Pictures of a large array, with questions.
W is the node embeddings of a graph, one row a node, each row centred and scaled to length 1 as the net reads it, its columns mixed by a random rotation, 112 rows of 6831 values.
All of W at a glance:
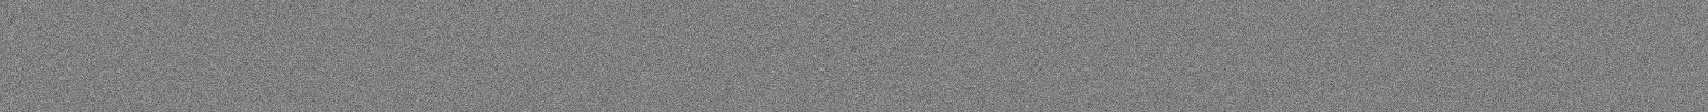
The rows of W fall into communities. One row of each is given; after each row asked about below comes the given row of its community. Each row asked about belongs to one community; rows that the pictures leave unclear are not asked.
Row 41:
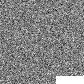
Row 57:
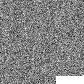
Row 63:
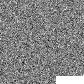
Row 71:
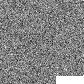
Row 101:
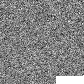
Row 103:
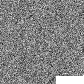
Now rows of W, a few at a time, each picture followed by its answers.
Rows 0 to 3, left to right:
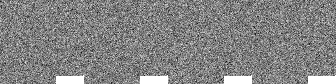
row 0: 63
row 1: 63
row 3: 71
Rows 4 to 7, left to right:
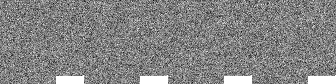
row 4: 41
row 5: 63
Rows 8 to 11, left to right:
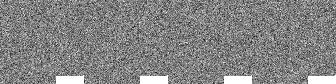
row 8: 57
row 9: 57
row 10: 71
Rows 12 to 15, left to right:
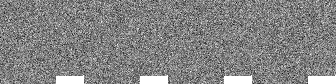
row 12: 63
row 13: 63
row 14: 71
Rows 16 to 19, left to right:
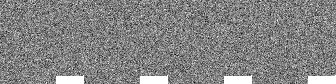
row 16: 41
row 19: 63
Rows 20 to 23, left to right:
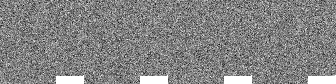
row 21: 71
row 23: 63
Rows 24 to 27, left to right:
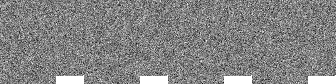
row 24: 71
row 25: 57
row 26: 71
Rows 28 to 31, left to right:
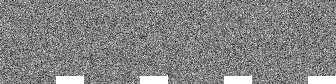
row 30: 63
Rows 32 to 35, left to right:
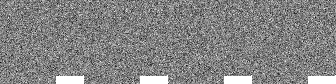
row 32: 41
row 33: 101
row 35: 41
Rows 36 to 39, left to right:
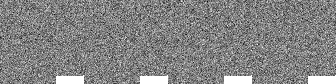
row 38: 101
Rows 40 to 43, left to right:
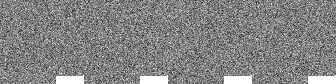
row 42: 57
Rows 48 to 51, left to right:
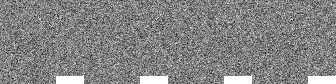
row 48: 71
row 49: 101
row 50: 41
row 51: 71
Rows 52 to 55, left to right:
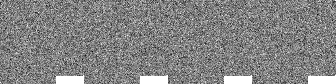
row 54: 71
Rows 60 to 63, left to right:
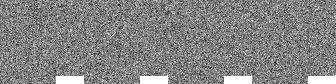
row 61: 57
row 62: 71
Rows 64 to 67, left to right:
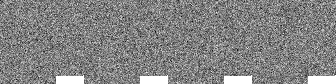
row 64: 71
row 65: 101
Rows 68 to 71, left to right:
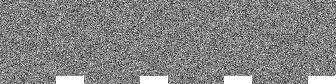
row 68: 57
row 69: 57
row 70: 57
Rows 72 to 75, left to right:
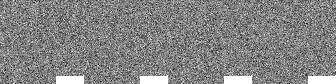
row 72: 101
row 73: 41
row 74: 101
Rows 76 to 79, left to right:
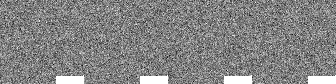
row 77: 57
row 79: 41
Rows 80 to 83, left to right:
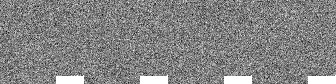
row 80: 41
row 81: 103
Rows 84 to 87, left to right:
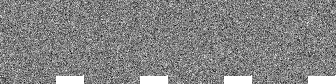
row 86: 101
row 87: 57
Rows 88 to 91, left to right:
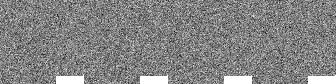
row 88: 71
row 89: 103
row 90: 41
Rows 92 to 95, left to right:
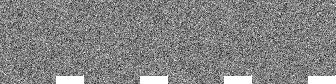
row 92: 103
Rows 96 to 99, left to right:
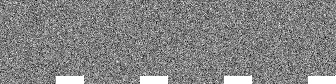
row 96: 63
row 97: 41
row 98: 101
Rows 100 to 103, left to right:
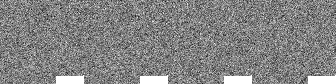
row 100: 101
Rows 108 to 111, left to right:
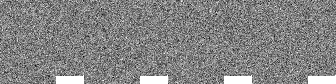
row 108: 57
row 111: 57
